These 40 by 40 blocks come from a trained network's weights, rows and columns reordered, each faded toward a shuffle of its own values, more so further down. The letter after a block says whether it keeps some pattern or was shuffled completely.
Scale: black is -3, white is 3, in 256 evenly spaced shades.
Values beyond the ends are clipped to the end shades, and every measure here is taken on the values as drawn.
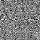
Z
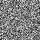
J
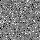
J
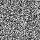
J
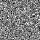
J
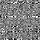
Z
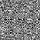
Z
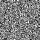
J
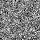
J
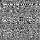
Z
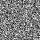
J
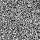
J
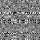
Z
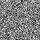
J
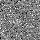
J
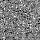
J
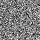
J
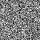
J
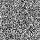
Z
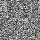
Z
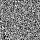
J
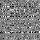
Z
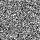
J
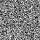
Z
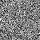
J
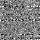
Z
